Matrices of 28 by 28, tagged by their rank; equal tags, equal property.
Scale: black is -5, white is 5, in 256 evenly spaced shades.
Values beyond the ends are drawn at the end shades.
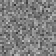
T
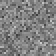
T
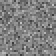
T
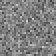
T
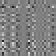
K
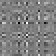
K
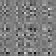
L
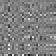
L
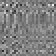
L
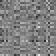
L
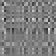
K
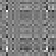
K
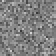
T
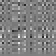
K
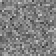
T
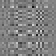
K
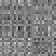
L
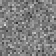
T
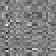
L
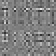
L
